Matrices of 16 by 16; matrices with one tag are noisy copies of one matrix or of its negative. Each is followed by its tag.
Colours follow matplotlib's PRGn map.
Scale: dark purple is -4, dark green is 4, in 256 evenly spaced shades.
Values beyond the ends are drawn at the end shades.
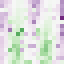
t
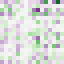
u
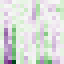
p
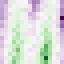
t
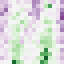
t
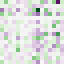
u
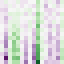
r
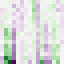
p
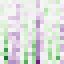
r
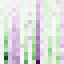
r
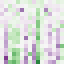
r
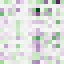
u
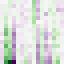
p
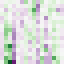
p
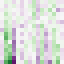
p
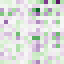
u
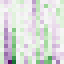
p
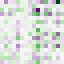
u
